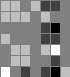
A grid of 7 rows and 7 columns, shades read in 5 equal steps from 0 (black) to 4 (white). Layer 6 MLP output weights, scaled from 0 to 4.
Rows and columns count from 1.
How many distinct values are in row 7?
5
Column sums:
19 18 16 15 12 9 15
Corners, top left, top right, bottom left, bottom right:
3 2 4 3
